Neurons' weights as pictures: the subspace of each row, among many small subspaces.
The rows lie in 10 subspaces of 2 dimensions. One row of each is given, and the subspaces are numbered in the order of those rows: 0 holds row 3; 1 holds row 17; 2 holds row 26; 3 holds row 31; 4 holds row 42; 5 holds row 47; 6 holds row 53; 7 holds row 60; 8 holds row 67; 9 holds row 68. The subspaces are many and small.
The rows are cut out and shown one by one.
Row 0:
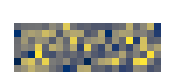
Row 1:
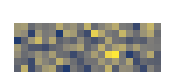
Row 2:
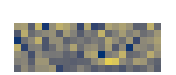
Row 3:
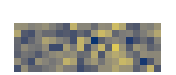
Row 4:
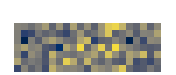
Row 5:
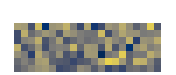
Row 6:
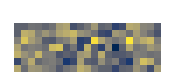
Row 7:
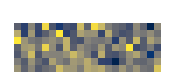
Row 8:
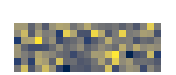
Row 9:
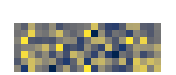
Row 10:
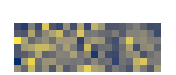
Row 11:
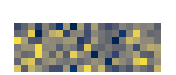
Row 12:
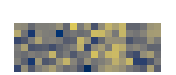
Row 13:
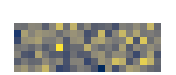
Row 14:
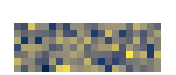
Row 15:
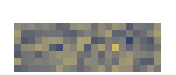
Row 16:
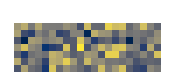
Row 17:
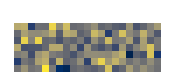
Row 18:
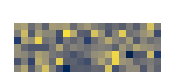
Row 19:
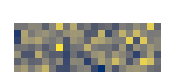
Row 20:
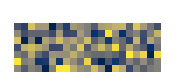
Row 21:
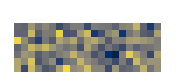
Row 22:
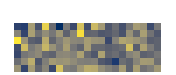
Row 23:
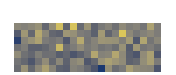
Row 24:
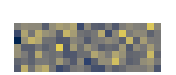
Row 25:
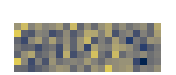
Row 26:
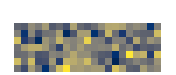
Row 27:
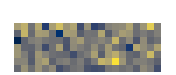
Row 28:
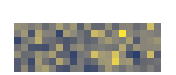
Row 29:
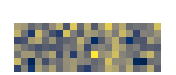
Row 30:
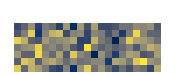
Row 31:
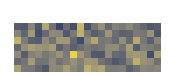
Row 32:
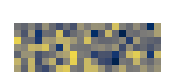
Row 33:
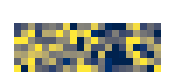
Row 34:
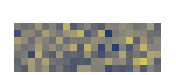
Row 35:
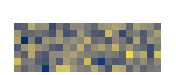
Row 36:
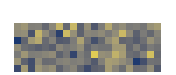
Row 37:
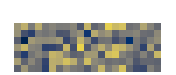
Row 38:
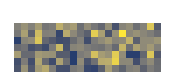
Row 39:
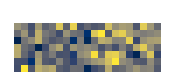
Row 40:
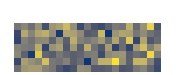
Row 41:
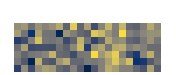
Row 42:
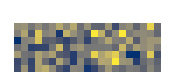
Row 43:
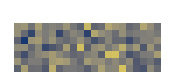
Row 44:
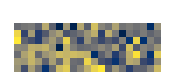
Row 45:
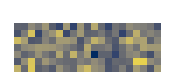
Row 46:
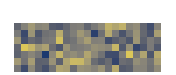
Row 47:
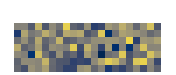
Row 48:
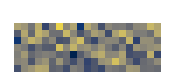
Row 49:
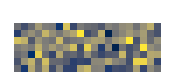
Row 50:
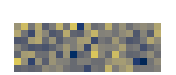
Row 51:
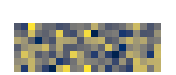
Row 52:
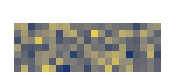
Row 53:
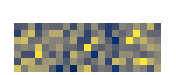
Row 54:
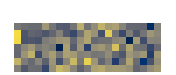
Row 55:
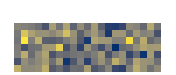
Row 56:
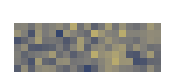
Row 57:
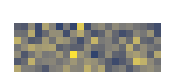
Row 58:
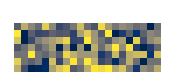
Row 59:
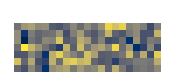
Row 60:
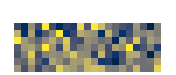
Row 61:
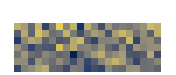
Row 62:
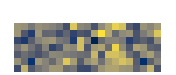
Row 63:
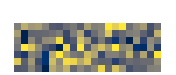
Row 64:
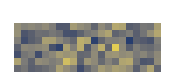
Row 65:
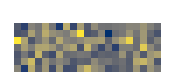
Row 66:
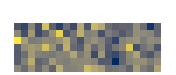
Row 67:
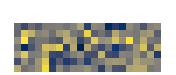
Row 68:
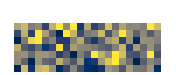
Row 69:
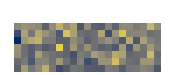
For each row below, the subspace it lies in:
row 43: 8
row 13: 6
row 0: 7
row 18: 2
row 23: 6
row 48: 3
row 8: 2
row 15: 0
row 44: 6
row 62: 0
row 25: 3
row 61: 3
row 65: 5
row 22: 5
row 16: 8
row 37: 8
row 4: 2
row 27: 7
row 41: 4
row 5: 5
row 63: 8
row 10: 7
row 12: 4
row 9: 1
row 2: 5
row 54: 9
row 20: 1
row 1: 2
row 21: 2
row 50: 3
